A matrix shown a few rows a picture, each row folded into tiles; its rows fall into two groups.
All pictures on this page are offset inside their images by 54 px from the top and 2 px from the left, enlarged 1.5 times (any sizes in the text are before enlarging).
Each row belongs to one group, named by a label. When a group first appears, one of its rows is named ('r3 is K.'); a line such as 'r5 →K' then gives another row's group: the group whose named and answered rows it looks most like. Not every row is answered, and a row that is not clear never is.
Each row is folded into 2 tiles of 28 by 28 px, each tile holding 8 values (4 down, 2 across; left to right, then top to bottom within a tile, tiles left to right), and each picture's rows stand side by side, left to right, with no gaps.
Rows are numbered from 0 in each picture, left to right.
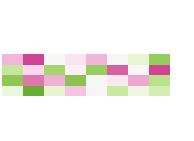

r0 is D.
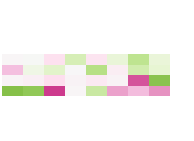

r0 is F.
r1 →D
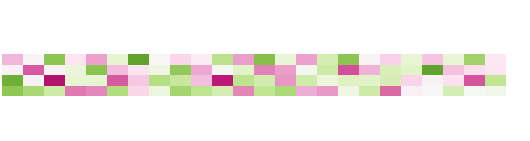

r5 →D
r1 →D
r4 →F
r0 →D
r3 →F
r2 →D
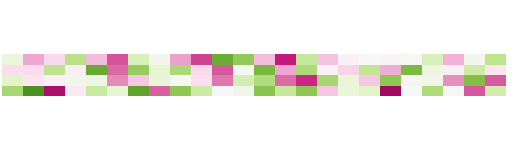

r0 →F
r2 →D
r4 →F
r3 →D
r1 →D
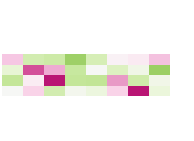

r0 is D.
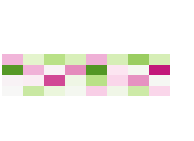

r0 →D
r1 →D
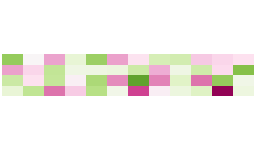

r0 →F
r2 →F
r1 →F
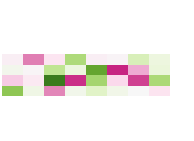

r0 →F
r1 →D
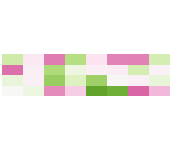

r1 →F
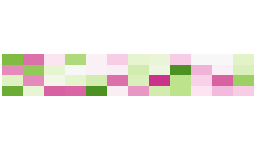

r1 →F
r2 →D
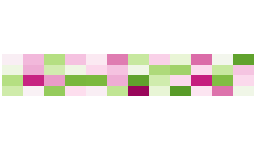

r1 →F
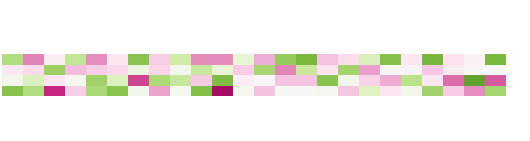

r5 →F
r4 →D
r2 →F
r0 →F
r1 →D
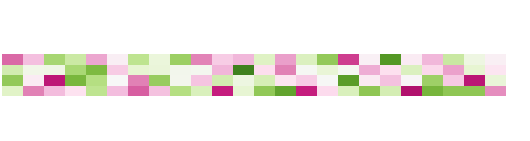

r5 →D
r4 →D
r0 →D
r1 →D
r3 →F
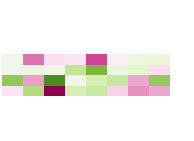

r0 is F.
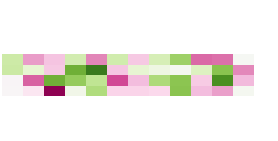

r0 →F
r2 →F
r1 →D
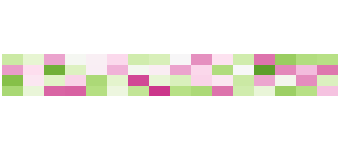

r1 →D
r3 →D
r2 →F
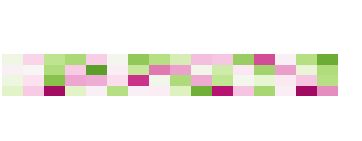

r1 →D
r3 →D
